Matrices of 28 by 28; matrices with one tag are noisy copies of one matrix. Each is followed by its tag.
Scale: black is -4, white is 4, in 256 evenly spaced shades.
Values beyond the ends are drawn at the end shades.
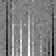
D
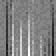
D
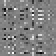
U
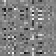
U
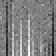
D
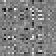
U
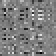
U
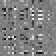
U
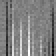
D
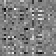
U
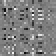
U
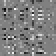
U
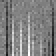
D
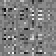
U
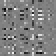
U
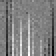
D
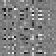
U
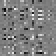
U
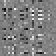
U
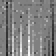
D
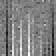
D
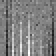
D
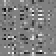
U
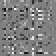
U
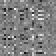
U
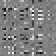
U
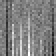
D
